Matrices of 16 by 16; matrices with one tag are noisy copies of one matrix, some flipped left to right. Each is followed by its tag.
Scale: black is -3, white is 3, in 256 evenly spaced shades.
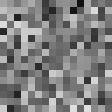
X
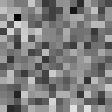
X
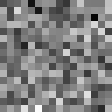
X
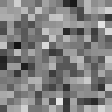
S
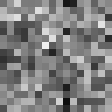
S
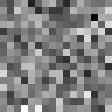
X
